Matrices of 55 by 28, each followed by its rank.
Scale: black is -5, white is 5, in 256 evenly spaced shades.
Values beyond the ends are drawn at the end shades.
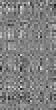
five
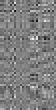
three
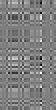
one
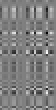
one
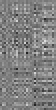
three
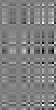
one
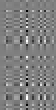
one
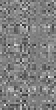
five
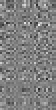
three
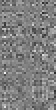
five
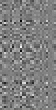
three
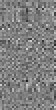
five
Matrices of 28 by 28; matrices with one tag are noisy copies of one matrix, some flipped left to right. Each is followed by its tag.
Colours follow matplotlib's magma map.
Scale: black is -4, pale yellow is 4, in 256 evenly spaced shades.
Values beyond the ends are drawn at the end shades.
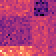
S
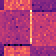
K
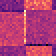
K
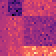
S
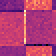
K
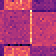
K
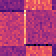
K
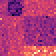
S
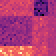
S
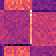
K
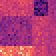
S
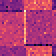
K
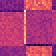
K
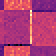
K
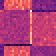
K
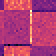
K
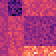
S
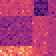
S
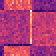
K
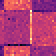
K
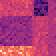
S
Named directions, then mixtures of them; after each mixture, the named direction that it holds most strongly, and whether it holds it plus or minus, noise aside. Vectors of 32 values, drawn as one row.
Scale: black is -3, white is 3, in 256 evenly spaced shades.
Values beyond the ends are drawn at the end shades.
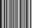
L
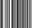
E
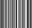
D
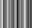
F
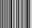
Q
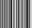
Q, plus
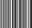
Q, minus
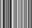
E, minus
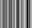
Q, plus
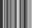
F, minus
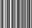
E, plus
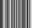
E, plus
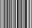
D, minus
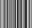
D, minus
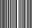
D, plus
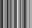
F, minus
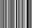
D, plus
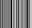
Q, plus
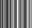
F, minus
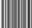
L, minus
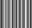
D, plus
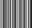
Q, minus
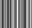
F, minus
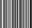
Q, minus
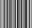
D, minus
